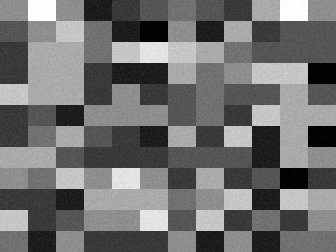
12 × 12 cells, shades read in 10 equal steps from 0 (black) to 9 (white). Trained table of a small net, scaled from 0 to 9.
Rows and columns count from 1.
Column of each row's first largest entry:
2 3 6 10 1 10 9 1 5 9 6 3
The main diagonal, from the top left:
5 5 6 2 5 5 6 3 2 1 2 4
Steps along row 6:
up down up same same down up down up down same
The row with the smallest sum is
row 12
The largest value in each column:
7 9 7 6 8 8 7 7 7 7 9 6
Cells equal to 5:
21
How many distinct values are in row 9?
8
